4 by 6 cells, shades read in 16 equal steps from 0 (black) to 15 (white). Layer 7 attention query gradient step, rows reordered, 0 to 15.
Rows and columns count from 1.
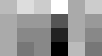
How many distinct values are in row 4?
5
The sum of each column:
41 37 37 22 41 36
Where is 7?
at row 4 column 2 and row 4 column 6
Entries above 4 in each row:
6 6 5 5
